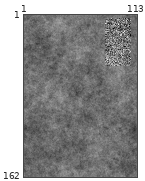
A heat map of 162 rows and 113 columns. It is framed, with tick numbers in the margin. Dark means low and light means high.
Roughest part: top right. Mirror symmetry: none. Odd patch: rougher, in the top right. Histogram: heavy tails on both sides.
